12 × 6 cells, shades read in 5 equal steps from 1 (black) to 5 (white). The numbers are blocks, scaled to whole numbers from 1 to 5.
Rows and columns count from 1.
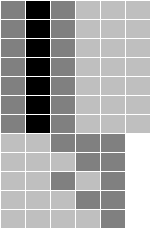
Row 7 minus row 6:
0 0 0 0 0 0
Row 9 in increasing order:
3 3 4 4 4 5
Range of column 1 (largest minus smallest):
1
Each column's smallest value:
3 1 3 3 3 4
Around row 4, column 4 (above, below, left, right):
4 4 3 4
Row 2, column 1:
3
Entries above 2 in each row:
5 5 5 5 5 5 5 6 6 6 6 6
